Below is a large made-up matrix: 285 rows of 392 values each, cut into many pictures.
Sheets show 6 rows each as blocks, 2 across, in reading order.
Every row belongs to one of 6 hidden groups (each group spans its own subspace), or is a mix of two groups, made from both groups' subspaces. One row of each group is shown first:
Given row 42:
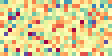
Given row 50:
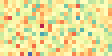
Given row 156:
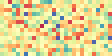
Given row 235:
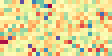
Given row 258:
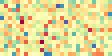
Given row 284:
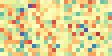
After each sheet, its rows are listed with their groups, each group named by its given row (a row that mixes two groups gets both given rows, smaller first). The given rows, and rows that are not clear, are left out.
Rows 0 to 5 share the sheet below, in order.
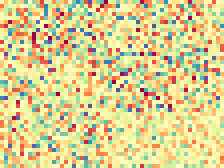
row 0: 42
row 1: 50
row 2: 235
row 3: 42
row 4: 284
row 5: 50
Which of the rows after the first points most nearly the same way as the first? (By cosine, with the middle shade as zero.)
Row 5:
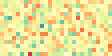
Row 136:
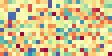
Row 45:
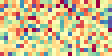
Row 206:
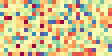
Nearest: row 45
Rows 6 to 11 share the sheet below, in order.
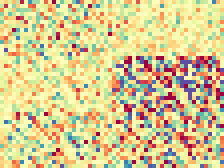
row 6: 50
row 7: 258
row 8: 156
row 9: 156
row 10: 156
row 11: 156
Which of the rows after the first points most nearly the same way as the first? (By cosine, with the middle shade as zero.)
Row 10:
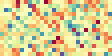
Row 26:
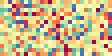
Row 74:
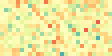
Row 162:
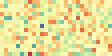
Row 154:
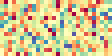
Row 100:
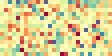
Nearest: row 74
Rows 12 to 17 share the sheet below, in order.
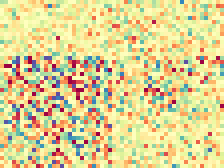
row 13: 235
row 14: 156
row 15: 42 and 50
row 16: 156
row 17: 156
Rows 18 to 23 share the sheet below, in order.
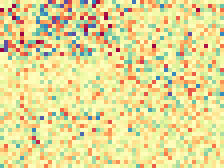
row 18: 258 and 284
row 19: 50 and 235
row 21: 156
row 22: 42
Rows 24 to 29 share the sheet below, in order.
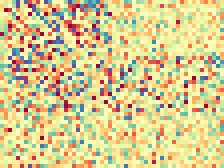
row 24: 156
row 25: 258
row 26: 156
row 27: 42
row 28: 50
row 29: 258
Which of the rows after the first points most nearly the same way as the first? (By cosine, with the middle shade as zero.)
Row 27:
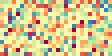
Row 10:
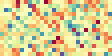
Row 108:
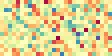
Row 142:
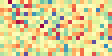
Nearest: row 142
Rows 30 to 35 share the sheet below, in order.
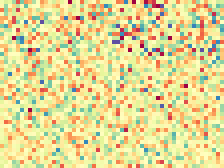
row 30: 235
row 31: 235
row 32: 50
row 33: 42
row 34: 156
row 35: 42
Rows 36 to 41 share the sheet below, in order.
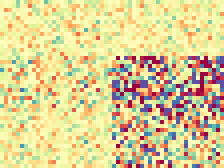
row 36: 156
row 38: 284
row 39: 235
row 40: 284
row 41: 42
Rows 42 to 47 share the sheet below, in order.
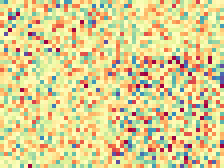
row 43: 284
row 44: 284
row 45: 42 and 50
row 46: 50
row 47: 50
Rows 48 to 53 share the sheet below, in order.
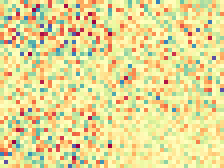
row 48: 50
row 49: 156
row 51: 258 and 284
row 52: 50
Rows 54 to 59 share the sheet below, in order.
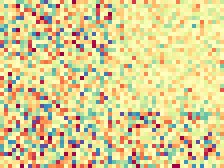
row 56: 42 and 235
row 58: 50
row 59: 156
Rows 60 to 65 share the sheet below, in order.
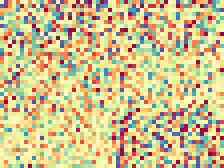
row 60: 42
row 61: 42 and 50
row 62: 258 and 284
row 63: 235 and 284
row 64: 50
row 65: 284
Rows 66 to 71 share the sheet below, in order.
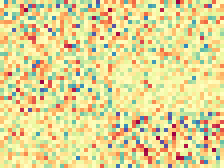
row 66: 42
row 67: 42 and 235
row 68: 50
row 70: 258
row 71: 42
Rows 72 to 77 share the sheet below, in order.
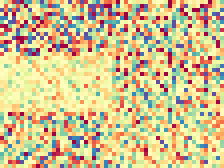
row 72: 235
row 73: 42
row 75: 42
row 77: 42
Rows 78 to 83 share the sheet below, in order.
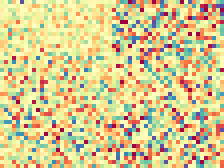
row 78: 235
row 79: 235
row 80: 50 and 258
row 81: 156
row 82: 156
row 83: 284
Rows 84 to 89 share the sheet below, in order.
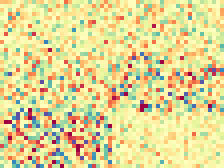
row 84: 42
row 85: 50
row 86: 50
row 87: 235
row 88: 156
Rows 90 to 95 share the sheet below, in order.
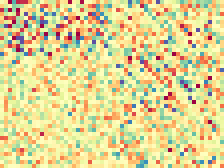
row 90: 156 and 235
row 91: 156
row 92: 284
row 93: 156
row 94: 235
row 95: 235
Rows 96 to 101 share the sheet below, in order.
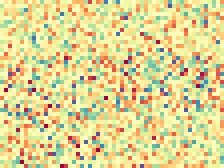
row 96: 42
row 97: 42
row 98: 42
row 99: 284
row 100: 156
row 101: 50
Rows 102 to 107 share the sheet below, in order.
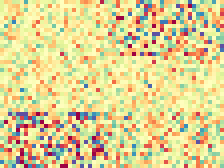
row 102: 258
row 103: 50
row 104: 284
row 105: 42
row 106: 156
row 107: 284
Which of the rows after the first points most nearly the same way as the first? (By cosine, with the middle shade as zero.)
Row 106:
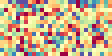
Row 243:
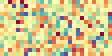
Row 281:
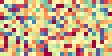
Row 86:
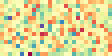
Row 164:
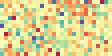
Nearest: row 164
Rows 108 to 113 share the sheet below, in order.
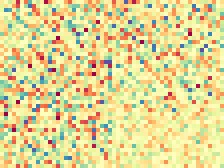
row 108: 156
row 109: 235
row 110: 235
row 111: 156
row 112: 42
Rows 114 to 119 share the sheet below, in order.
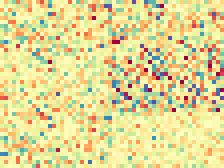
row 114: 235
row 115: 235
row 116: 235
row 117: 258
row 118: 235
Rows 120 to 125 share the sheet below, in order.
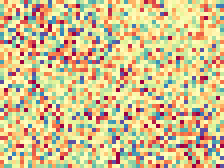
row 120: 50
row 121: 235
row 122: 42
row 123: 42
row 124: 42
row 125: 258 and 284
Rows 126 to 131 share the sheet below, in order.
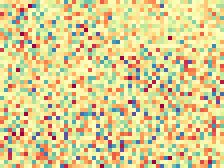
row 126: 284
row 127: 235
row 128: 42
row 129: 42 and 156
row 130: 258
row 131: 235
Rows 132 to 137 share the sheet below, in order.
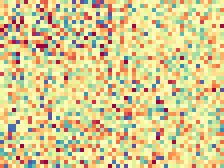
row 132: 258
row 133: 284
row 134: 258
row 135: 258
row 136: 235
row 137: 258
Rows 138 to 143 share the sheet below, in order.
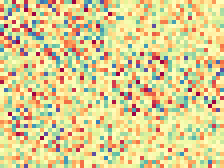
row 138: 258
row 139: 50
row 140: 42
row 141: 258
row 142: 156
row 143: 235
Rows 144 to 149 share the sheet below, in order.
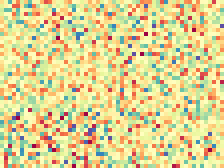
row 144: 156
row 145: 50 and 284
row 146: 50
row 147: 284
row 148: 284
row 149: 156
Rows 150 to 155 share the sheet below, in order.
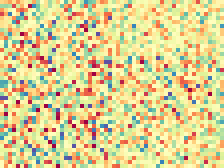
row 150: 284
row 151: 284
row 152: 235
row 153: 156
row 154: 42
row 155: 42
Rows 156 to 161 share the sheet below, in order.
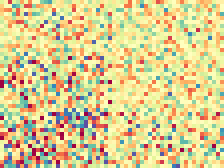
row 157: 156
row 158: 235 and 284
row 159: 156
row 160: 42
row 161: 42 and 156
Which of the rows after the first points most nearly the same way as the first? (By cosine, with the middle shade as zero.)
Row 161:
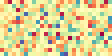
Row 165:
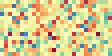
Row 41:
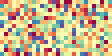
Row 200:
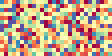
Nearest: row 41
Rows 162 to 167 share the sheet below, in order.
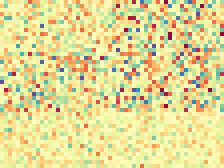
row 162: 50
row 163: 50
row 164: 42
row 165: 284
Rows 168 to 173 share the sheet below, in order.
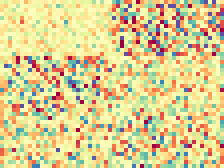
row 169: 258
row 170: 156
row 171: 50
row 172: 235
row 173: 50
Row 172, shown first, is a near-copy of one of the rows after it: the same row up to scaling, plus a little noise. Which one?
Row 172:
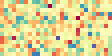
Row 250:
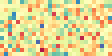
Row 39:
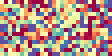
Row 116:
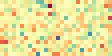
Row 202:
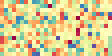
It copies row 202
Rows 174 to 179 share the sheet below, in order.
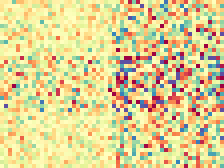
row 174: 235
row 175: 50 and 156
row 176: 50
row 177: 258
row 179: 284
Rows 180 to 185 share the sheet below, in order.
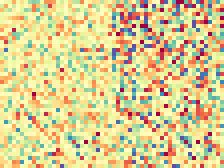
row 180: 50 and 235
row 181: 42 and 284
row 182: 42
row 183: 284
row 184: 156
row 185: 156
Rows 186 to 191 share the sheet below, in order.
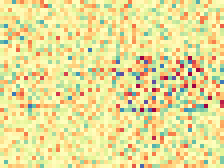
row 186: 235
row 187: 284
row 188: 235
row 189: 50
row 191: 50
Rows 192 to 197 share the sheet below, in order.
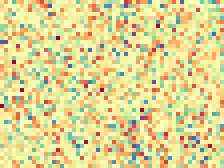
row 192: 235
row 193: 258
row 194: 258 and 284
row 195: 50
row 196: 156
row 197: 284
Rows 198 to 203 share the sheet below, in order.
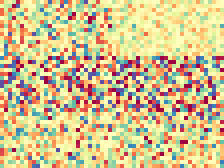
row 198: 284
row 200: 284
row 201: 258
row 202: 235
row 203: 42
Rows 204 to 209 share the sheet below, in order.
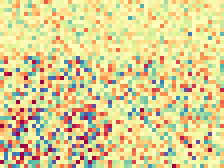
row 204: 156
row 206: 50
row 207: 50
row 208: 284
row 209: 156
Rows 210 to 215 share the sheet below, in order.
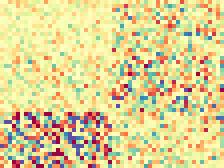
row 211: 156 and 258
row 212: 156
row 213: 50
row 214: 156
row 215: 235
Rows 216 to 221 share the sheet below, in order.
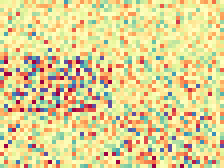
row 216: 42
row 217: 258
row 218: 50
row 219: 156
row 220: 42
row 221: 50
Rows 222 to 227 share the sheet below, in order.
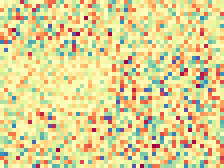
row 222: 50
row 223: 235 and 284
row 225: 284
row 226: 235
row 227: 50
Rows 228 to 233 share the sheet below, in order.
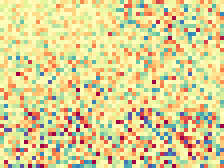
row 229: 156
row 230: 50 and 156
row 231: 50
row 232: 50
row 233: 156
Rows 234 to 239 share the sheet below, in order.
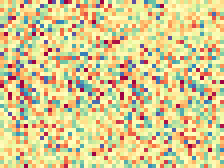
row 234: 42 and 50
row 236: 284
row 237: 284
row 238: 156
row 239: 156
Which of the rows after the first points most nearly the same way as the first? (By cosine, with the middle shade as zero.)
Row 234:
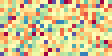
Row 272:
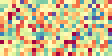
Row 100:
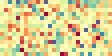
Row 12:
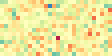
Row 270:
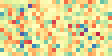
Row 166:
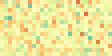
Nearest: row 166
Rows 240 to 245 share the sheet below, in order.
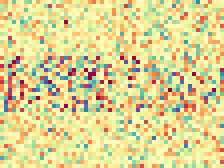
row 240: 258
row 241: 284
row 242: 284
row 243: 156 and 235
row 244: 258
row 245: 50 and 156
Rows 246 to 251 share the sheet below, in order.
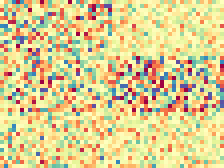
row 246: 235
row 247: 284
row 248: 50
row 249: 50
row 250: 235
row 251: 50
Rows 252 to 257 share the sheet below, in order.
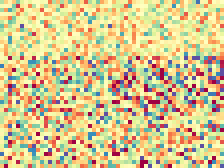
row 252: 284
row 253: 284
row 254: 50 and 235
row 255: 258
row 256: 42
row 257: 235
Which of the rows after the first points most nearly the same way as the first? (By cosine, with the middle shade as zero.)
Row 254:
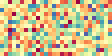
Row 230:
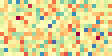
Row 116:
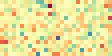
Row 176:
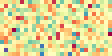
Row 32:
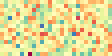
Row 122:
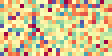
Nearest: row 116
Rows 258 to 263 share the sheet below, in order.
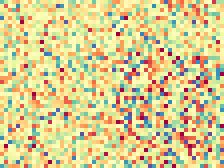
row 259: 42
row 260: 42
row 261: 284
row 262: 42
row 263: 156
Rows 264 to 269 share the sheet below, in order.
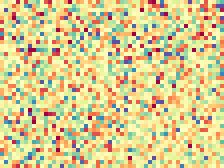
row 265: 235
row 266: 50
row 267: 258
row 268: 50 and 156
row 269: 50 and 235
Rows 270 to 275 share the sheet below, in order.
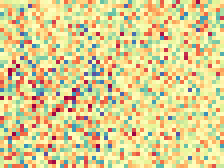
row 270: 284
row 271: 284
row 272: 50 and 235
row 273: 258
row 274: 258 and 284
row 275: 258
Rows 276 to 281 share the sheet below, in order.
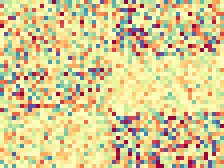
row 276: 42
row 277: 235 and 284
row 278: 235
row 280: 258
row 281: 258
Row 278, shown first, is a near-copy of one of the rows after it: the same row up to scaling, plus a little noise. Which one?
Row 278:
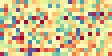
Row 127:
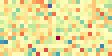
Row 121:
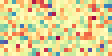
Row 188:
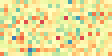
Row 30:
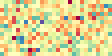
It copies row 188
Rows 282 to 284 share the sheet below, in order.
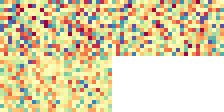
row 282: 284
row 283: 284
